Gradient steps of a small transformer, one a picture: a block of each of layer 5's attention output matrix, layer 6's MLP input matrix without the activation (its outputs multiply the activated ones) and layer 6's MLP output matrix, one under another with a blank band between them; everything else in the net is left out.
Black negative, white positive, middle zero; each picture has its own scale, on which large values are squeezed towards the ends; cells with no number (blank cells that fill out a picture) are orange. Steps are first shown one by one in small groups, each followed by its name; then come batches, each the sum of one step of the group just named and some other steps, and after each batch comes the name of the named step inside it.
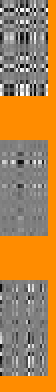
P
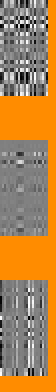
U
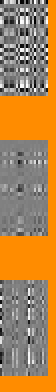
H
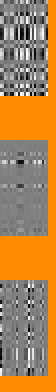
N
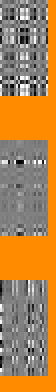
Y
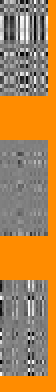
H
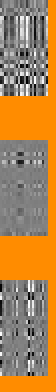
P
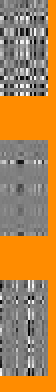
N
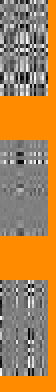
U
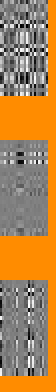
U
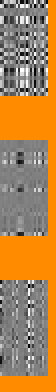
H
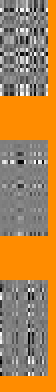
P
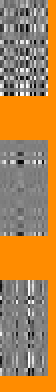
P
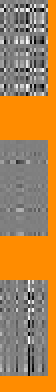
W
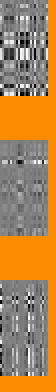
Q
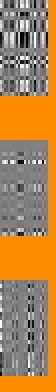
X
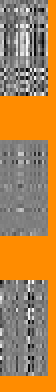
W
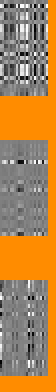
X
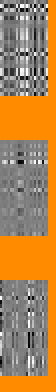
Q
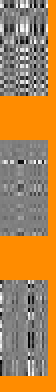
X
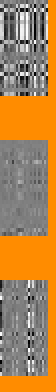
Q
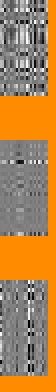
W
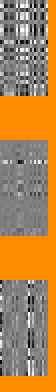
Q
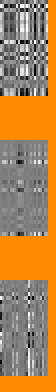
Q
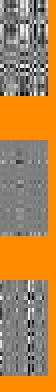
W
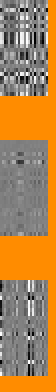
W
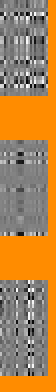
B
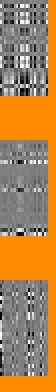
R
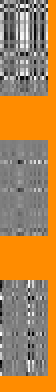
R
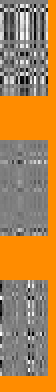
R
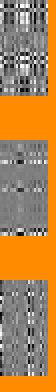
R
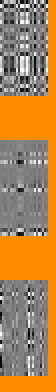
R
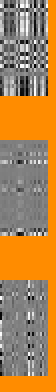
R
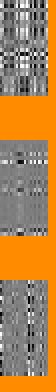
R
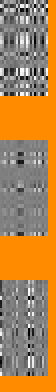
B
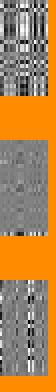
B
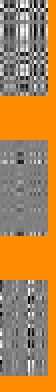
B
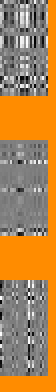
R
